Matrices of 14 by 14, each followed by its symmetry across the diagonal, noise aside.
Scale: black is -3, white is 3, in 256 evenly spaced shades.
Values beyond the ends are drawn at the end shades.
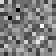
symmetric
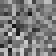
neither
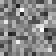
neither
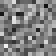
antisymmetric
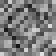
symmetric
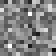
neither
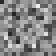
symmetric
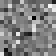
antisymmetric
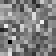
neither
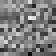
neither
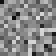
symmetric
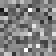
neither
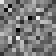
symmetric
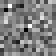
antisymmetric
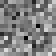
symmetric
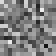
symmetric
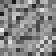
symmetric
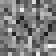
neither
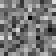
neither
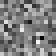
antisymmetric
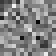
symmetric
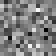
antisymmetric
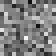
antisymmetric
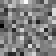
antisymmetric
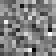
antisymmetric
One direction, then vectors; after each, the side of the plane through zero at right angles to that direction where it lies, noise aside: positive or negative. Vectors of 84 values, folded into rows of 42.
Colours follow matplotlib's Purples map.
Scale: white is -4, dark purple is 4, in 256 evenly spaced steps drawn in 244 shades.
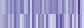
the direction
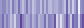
negative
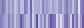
negative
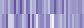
positive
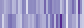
positive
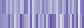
negative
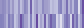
negative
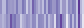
positive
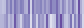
positive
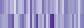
negative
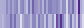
positive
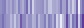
negative
